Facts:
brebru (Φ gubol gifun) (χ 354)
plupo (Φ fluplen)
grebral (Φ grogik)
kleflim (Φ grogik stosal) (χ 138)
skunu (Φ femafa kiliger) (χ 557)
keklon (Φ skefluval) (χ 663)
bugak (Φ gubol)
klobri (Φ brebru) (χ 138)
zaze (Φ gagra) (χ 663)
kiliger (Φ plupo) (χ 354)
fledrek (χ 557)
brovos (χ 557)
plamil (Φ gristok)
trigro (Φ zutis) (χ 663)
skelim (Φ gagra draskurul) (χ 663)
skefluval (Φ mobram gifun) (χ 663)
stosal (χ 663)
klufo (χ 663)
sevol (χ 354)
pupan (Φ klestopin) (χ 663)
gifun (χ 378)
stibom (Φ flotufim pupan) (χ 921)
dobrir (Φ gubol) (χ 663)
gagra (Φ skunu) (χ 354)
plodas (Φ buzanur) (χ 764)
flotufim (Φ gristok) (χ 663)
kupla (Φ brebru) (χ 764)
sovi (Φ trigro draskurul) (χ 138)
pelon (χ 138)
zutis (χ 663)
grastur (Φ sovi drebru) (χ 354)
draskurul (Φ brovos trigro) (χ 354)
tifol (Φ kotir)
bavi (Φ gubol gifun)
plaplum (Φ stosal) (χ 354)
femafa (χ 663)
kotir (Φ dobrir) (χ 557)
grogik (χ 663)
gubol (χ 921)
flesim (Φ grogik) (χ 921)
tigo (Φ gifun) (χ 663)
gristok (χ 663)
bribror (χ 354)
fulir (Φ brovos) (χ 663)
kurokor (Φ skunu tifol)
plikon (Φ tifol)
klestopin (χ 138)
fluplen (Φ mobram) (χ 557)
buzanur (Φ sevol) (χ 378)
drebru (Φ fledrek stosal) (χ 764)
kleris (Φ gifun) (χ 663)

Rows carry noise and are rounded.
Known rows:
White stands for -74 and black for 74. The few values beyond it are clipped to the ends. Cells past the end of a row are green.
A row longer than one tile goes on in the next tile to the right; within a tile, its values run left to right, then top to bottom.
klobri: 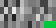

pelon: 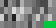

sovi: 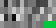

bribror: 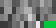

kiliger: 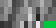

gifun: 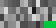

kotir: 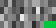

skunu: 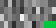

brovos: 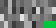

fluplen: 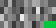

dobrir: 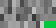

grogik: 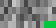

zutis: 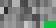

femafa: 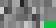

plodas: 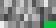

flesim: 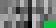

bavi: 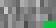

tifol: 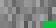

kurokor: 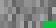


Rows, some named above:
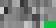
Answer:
skelim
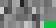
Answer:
femafa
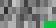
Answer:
stosal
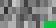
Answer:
stosal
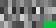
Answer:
fledrek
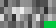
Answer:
klestopin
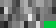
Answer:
brebru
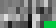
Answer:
stibom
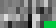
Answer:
stibom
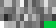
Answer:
drebru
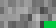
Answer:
plamil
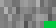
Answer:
mobram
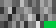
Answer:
plaplum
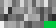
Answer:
kupla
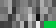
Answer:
draskurul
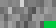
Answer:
grebral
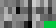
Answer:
gubol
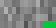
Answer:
mobram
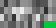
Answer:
klestopin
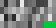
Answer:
kleflim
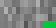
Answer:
mobram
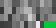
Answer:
sevol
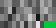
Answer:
grastur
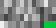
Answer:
plodas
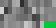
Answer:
zaze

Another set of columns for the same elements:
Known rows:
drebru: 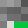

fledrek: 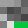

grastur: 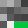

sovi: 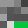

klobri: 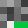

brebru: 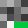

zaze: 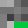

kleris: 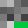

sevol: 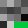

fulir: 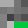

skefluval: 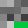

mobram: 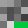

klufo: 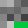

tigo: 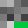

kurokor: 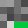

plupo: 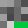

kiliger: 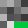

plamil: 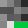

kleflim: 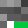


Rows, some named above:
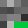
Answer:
plodas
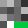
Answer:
gifun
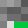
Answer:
drebru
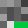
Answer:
pelon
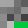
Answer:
femafa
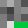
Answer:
kupla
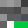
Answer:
kleflim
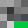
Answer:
skunu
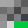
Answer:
stosal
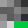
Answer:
stibom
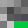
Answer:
brovos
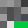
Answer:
pelon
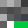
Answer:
plaplum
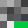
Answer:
bribror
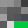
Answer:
sovi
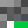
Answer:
grebral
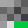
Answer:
grogik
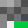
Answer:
flesim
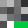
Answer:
gifun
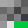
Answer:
grogik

